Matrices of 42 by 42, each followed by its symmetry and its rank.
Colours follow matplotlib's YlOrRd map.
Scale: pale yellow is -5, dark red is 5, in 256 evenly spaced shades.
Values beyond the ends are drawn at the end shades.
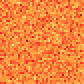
neither, full rank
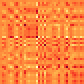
symmetric, rank three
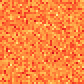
neither, full rank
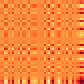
symmetric, rank one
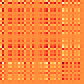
symmetric, rank one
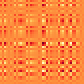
symmetric, rank one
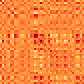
symmetric, rank three
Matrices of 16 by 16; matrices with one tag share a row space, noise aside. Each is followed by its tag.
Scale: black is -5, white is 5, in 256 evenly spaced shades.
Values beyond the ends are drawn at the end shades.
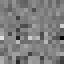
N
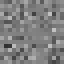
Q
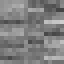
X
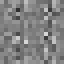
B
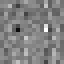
B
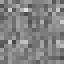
N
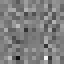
B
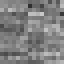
X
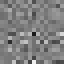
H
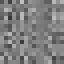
Q
